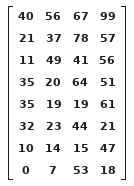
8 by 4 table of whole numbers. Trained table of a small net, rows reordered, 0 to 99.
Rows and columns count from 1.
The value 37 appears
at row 2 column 2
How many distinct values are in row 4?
4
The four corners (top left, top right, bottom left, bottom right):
40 99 0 18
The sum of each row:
262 193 157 170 134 120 86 78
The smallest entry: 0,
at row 8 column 1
